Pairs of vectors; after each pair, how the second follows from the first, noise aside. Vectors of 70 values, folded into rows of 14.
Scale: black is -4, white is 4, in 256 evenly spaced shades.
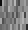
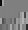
partly zeroed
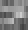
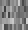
shuffled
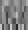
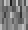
reversed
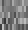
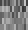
reversed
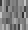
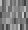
negated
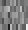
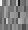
reversed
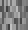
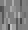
partly zeroed
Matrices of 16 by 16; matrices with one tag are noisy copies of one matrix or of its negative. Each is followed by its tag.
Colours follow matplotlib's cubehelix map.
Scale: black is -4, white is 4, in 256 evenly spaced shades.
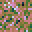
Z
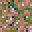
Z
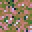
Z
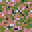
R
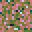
R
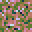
R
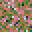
Z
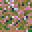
Z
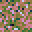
R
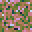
R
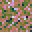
Z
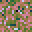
R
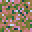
R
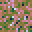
Z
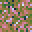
Z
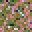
R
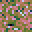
R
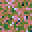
Z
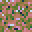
R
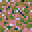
R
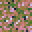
Z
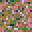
R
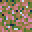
R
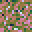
R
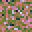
R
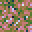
Z
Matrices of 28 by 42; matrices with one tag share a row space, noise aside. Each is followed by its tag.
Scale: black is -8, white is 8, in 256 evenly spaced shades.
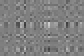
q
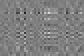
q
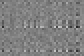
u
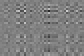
q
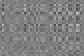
u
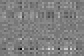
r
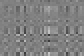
q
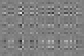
r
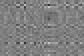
q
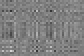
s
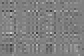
s
